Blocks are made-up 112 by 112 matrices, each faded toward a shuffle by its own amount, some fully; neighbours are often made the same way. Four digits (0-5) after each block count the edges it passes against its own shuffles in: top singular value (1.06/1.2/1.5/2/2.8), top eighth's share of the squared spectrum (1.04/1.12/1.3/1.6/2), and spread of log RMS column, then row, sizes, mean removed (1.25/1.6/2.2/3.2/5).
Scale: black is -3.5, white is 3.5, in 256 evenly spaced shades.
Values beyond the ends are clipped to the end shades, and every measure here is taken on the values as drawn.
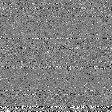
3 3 0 4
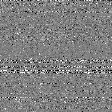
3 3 0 4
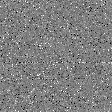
1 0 0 1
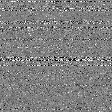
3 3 0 4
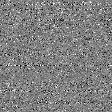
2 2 0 3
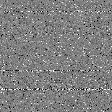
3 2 0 3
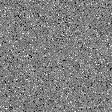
0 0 0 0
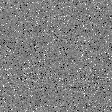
0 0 0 1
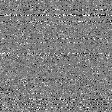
2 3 0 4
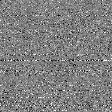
2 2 0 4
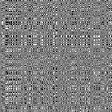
5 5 4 4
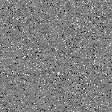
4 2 1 1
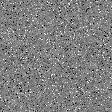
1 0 0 0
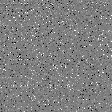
3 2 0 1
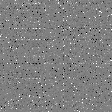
4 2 1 1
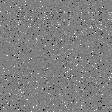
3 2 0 1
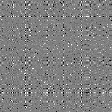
5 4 3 3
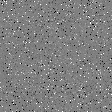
2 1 0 0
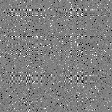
5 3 2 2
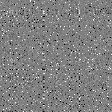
4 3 1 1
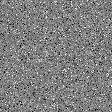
2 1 0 0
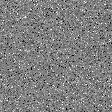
2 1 0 0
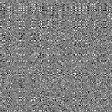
5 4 3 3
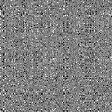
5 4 2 2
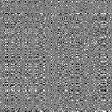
5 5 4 4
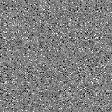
4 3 1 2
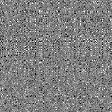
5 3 2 3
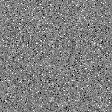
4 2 1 1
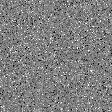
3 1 0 1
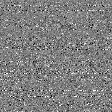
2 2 0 3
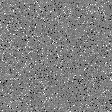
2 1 0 0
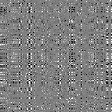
5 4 4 3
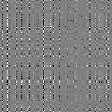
5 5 4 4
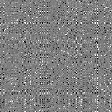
5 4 3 2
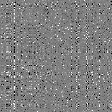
5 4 3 2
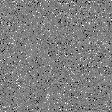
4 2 1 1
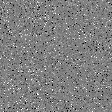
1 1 1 0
